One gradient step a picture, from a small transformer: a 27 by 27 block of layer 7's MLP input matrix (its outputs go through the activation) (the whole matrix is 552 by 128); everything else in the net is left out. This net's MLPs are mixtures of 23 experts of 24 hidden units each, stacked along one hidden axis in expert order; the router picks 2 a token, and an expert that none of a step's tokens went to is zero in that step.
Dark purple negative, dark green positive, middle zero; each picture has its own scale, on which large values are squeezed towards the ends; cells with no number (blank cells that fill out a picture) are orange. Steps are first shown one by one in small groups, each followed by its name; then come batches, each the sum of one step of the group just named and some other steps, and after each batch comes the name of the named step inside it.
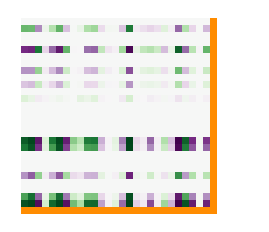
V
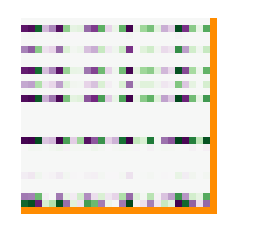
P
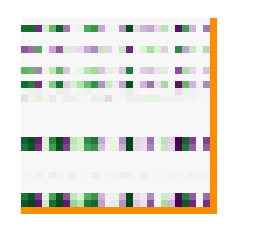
V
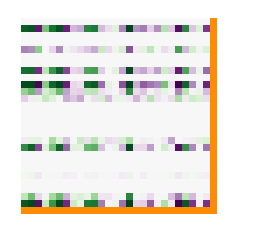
P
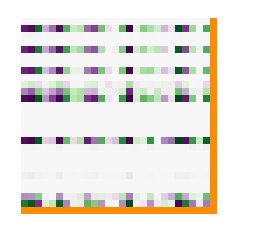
P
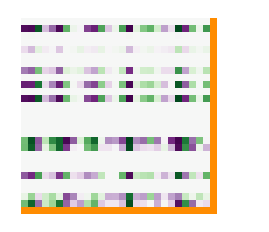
P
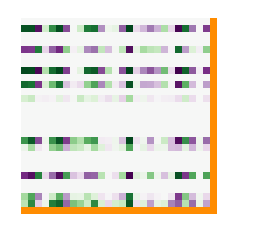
V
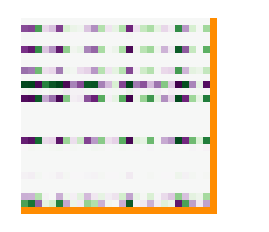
P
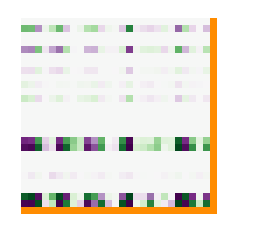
V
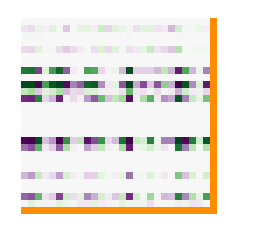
P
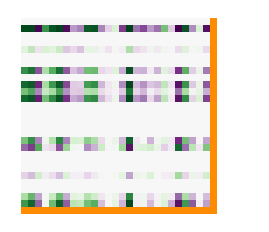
V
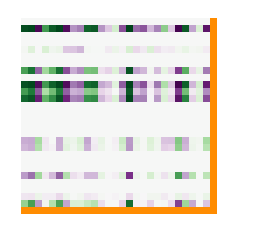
V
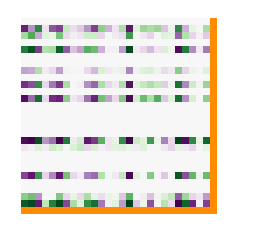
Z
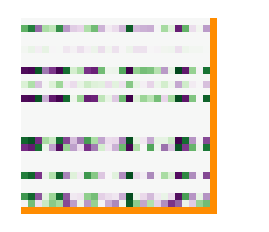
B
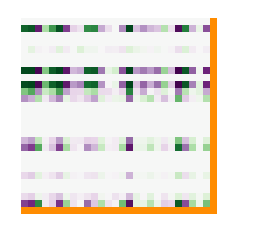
B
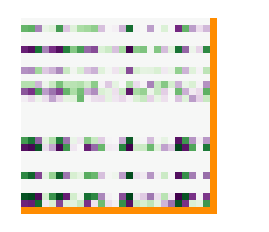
B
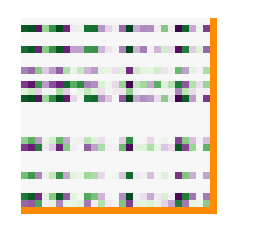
B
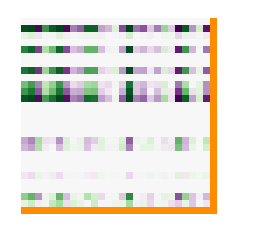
Z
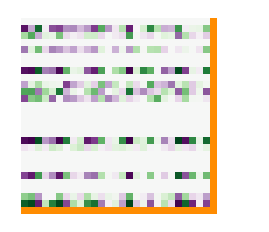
Z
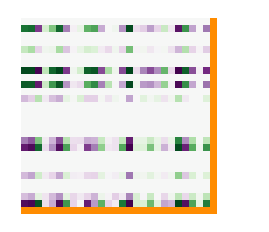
B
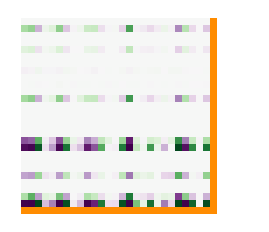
B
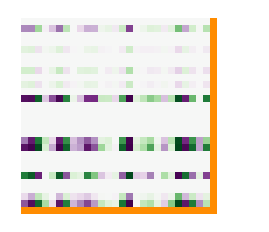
B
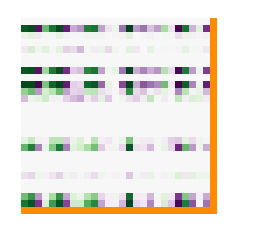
Z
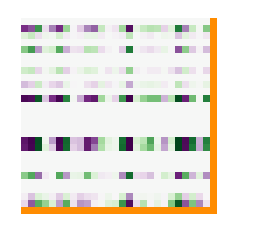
Z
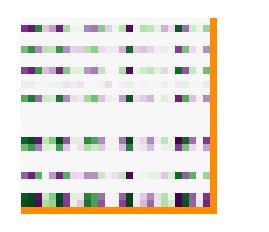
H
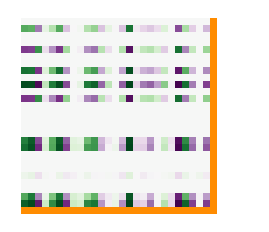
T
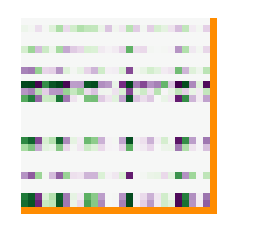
H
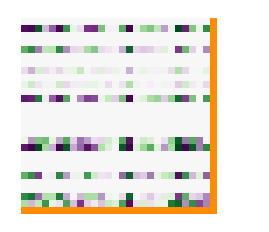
H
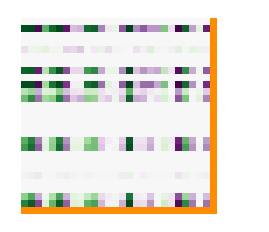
T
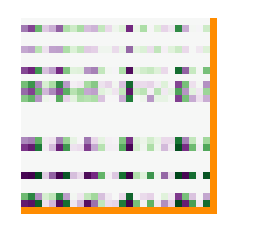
H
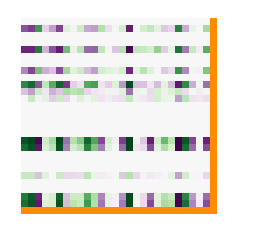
H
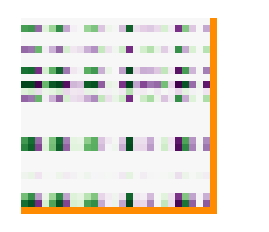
T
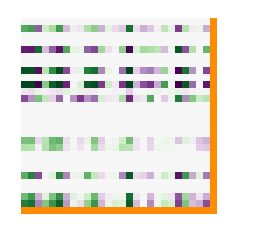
T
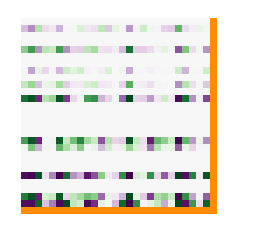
H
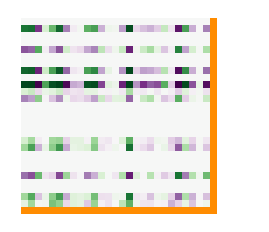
T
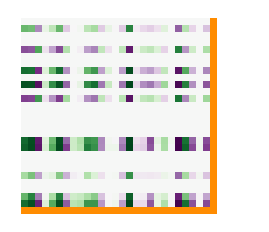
T
